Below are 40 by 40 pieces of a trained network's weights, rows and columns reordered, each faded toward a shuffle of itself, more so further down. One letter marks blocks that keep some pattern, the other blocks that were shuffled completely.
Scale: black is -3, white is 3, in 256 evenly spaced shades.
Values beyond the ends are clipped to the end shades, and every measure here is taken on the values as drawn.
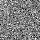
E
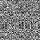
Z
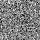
E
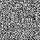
Z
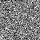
E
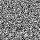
E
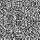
Z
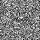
E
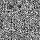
Z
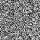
Z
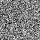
E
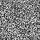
E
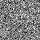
E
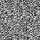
Z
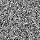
E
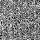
Z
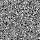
E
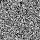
E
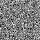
E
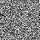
Z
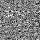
Z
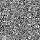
Z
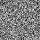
Z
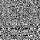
Z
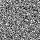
E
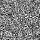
Z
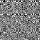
Z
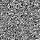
Z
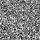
Z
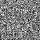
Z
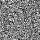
E
